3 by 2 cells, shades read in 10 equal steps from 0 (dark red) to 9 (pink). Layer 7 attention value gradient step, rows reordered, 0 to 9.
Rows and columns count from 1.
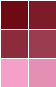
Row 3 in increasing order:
8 9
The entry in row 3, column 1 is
9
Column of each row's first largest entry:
2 2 1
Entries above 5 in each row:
0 0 2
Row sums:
1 5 17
